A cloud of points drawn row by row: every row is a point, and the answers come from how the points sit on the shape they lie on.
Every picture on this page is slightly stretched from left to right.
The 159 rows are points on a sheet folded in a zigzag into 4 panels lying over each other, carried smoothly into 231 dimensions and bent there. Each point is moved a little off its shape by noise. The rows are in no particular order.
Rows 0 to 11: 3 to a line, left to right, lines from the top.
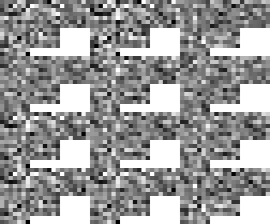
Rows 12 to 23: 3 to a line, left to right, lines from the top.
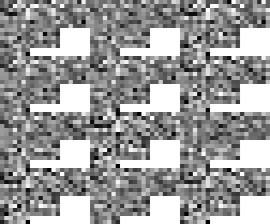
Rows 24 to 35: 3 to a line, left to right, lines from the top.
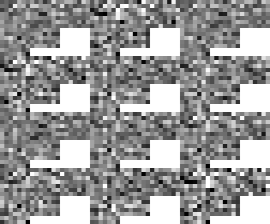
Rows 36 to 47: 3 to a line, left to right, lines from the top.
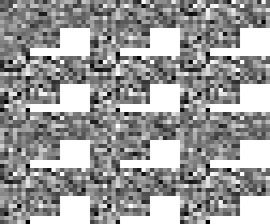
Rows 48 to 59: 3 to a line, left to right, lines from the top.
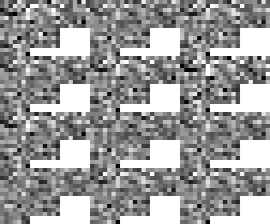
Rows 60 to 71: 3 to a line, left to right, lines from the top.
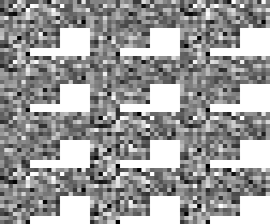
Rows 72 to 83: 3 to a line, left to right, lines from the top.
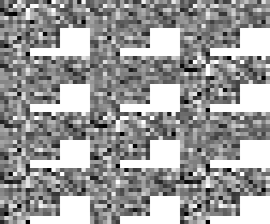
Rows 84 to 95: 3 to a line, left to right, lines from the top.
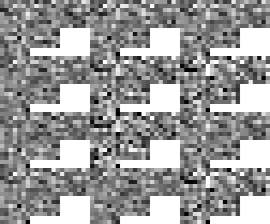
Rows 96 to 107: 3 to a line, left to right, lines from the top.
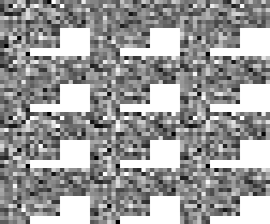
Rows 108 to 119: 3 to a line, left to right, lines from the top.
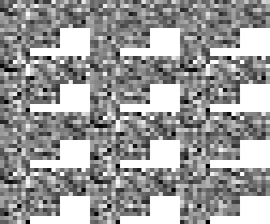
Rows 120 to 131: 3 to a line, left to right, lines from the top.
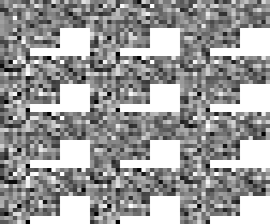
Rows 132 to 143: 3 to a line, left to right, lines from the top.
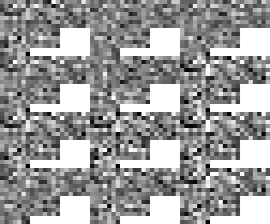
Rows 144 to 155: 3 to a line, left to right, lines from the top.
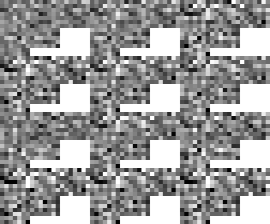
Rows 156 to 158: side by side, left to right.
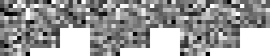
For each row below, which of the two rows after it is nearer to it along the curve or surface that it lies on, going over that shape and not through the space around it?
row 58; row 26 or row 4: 26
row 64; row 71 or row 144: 144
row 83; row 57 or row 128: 128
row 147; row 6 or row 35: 35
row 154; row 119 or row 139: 139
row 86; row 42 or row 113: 113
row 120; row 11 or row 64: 11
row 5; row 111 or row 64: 64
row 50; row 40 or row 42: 42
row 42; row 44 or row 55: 44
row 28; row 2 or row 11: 2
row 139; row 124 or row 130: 130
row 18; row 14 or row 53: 53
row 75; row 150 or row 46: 46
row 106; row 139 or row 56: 56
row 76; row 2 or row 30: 2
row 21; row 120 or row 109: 120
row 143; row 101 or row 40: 40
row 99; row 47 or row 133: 133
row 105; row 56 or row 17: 56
